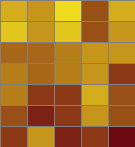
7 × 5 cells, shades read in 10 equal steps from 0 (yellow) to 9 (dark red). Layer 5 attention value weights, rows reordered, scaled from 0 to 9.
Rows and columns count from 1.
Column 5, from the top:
2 3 3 7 6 6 9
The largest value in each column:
7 8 8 7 9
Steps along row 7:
down up down up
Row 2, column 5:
3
